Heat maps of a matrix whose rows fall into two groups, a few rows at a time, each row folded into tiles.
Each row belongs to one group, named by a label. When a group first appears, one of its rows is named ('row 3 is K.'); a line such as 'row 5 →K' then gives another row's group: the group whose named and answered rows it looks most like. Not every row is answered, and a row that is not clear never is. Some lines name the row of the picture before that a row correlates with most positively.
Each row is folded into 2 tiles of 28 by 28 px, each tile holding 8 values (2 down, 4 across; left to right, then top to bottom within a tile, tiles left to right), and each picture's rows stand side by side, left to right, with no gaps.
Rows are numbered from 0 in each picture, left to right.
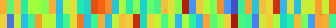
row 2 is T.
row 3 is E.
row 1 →T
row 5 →T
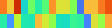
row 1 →E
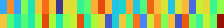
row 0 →T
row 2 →T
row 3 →E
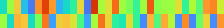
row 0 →T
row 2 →E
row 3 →E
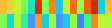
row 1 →E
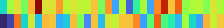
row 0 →E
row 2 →T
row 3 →E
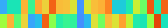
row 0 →T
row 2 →T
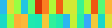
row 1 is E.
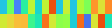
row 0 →T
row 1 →T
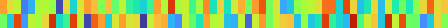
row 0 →E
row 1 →T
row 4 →E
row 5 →T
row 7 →T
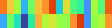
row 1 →T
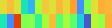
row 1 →E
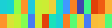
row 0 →T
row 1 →T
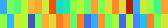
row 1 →T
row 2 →E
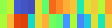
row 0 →T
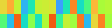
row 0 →E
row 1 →T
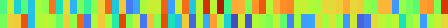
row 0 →T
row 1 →T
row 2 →T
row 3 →E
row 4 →E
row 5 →E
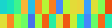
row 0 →T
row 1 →T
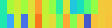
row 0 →E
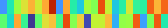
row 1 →T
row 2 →T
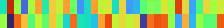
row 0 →E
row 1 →E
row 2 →T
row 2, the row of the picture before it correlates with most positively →1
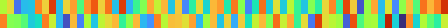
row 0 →T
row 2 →T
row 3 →T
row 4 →E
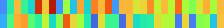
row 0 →T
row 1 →T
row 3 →E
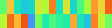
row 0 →T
